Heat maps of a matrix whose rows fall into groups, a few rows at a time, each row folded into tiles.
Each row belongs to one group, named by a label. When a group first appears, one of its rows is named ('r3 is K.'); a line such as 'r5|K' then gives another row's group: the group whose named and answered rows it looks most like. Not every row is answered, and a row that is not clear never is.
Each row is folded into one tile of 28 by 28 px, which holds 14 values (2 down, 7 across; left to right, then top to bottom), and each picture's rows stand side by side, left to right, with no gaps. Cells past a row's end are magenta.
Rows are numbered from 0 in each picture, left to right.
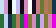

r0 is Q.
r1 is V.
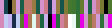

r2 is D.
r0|Q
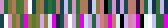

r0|Q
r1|V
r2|D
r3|V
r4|V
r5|D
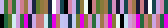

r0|D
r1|Q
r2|Q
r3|V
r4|V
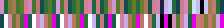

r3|Q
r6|Q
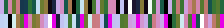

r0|V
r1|V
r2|Q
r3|Q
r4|V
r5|V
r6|D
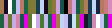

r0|D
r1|Q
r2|Q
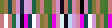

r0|Q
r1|Q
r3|Q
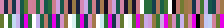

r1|Q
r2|D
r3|D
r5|V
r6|V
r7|D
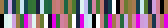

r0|D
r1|Q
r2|Q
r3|V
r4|V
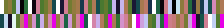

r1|V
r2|V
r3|D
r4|V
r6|V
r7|D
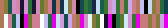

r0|Q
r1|D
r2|V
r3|Q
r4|D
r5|V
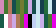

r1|D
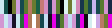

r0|Q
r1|Q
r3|D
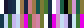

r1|Q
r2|Q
